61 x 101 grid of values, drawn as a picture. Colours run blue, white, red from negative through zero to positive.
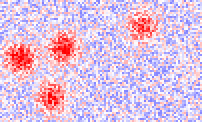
Ninth with the highest average: middle left. Average level on the scale: 50%. Bumps: four.
